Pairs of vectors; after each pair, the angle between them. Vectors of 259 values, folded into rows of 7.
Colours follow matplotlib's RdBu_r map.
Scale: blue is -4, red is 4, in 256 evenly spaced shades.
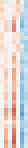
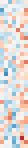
partly opposed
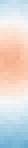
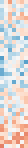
partly opposed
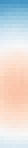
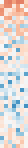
partly opposed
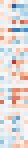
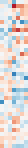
nearly opposite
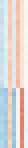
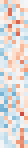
partly aligned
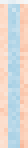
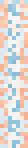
partly aligned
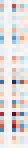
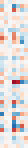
nearly opposite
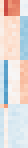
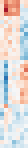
nearly parallel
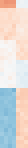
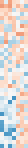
partly aligned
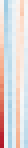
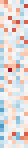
partly opposed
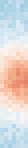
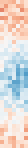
nearly opposite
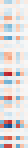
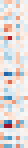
nearly opposite
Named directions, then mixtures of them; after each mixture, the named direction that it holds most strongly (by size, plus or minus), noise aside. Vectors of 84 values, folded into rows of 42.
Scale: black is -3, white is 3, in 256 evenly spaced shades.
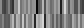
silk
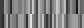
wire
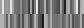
wire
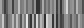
silk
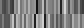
silk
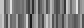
wire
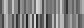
silk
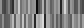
silk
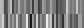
wire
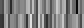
wire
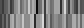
silk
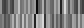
silk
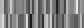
wire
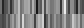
silk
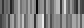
silk
